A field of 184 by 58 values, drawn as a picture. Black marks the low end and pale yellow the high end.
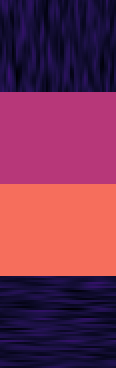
The table splits into 4 rows of 1 panel. Panel 1,1: very low, streaked downward, faint in contrast. Panel 2,1: middling, flat. Panel 3,1: high, flat. Panel 4,1: very low, streaked across, faint in contrast.
